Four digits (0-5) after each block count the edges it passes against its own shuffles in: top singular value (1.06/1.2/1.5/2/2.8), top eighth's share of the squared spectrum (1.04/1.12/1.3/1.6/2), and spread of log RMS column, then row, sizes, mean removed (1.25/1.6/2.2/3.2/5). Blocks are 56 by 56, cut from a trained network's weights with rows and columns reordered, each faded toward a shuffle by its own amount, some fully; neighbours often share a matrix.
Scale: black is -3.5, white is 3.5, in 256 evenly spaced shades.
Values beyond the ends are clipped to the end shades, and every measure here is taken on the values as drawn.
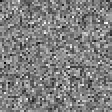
2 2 0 0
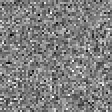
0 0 0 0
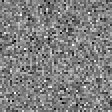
0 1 0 0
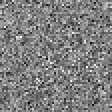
0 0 0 0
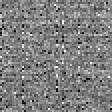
2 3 2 0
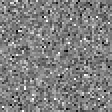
0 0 0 0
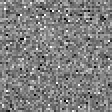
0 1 0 0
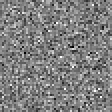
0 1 0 0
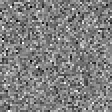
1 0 0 0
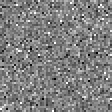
0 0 0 0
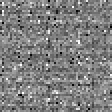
2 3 3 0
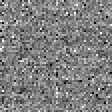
1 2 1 0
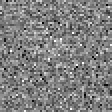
1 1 0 0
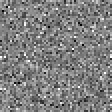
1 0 0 0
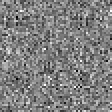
3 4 2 2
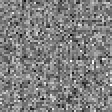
1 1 0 0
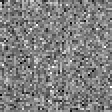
1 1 0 0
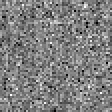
1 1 0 1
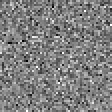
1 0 0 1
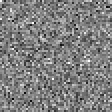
1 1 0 0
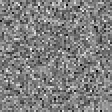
2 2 0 0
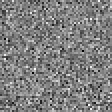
1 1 0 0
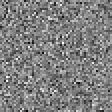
2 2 1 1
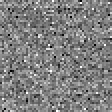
1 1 0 0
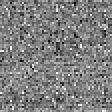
2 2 2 0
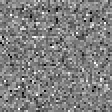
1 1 0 0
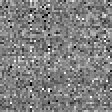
2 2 2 0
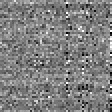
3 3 3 0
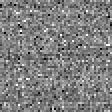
2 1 1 0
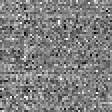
2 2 2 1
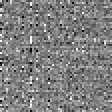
2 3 2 0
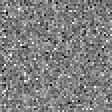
0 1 0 0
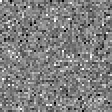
0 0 0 0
